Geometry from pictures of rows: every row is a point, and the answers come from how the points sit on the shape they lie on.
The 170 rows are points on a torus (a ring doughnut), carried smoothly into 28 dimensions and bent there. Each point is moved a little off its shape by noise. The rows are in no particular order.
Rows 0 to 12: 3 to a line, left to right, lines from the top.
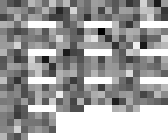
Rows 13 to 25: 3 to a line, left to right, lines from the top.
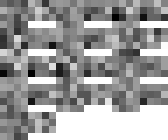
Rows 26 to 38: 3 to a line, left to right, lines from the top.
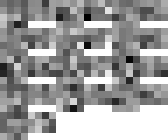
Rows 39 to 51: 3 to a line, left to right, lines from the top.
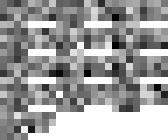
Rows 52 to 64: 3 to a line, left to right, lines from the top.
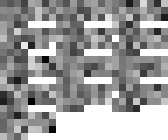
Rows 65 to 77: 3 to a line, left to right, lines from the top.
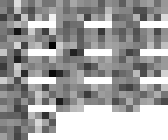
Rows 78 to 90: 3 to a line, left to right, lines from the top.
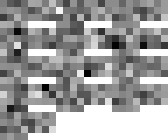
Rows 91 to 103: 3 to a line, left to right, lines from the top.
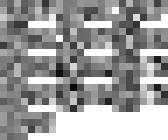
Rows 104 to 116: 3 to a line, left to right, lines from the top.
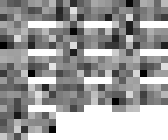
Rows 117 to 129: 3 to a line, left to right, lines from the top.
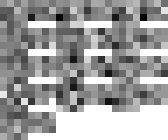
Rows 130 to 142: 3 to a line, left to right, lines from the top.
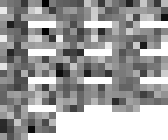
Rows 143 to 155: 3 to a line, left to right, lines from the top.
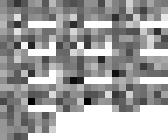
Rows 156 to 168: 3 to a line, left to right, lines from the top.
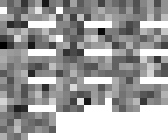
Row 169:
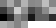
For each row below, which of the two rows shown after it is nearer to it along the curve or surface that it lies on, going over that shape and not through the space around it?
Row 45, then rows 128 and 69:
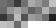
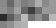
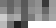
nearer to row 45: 128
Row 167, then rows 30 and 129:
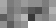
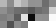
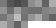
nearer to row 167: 30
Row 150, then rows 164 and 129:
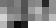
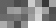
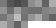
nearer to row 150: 129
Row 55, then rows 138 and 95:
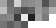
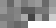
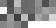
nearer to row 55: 95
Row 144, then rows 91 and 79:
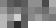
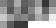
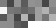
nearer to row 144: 91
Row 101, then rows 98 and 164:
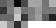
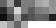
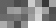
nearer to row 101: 98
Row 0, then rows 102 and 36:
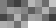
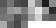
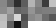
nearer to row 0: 102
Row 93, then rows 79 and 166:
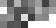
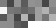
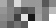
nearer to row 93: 166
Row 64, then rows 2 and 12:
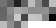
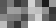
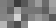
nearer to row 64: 2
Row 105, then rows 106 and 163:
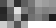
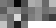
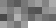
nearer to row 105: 106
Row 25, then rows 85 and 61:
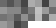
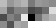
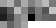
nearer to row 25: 85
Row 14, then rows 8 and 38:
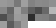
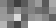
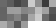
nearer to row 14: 8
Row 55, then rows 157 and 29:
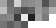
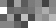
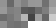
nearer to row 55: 157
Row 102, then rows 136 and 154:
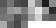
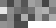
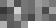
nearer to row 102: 136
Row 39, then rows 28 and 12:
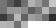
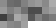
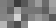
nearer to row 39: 28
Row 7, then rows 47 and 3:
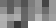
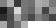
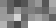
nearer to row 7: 3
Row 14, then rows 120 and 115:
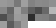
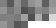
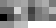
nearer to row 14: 120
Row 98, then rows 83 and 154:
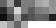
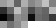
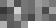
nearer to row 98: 83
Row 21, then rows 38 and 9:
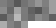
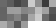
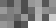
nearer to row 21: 38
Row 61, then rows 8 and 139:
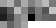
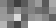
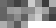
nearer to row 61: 8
